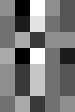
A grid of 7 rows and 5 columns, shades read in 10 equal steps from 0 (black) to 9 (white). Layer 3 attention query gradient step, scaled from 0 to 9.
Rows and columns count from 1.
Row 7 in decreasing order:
6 5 4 4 2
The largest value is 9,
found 2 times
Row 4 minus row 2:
2 -1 1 0 -2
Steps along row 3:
up down up same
